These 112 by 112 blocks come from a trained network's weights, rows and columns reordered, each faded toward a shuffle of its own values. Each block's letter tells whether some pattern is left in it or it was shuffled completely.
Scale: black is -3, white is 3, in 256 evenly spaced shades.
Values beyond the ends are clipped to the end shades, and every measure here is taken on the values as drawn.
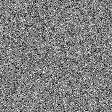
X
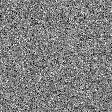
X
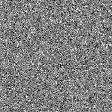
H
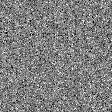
H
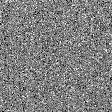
H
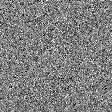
X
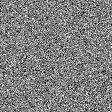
X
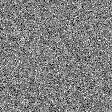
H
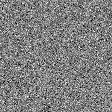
X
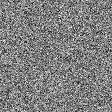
X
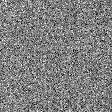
H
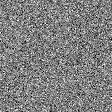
X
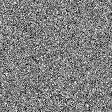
X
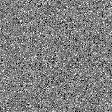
H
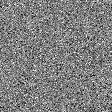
X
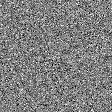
X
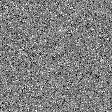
X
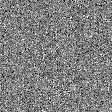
H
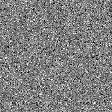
H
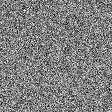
X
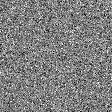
X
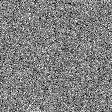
X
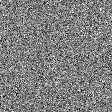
X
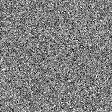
H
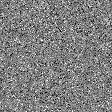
X
